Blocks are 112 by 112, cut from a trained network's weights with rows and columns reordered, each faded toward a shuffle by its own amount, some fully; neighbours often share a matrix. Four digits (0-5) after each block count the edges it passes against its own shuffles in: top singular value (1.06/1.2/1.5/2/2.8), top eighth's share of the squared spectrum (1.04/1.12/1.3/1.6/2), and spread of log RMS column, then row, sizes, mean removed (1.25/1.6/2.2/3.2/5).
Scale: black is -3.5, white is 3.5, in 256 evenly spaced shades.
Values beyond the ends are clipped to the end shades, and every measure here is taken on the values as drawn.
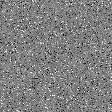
2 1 0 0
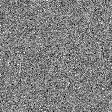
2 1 0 0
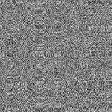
4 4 2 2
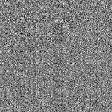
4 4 0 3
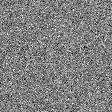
0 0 0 0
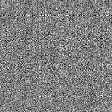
4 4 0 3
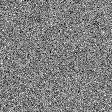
2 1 0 0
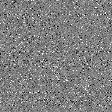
3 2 0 2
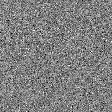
2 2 0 1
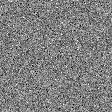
0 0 0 0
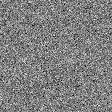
0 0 0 0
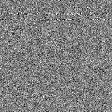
3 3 0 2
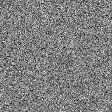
2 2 0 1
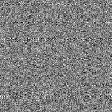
4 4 1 3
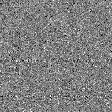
3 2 1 1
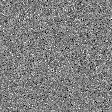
1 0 0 0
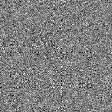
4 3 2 2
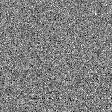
2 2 0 1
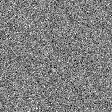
0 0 0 0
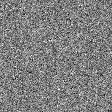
1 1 0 0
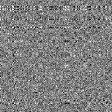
4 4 2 3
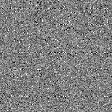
4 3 1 2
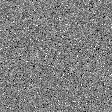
1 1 0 0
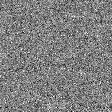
2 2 0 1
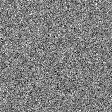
0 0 0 0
